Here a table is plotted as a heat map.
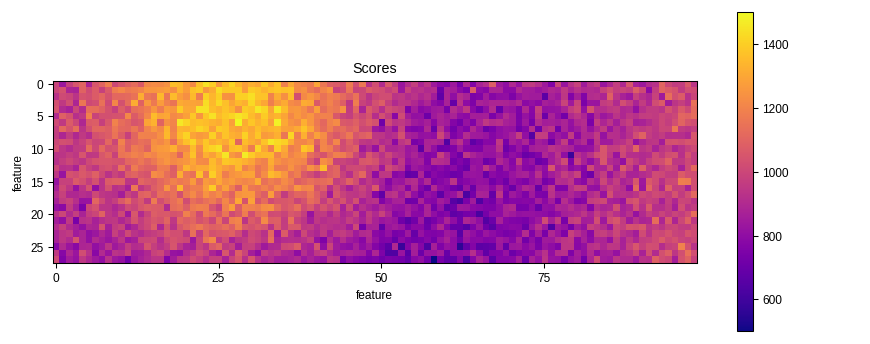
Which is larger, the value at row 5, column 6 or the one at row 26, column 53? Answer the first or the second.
the first
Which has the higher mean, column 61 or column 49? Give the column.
49
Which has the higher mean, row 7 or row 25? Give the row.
7
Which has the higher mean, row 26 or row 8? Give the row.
8
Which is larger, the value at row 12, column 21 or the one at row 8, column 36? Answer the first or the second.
the second
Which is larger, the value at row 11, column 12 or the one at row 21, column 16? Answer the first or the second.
the first
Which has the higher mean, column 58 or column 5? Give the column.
5
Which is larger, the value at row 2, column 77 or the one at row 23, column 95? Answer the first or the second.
the second
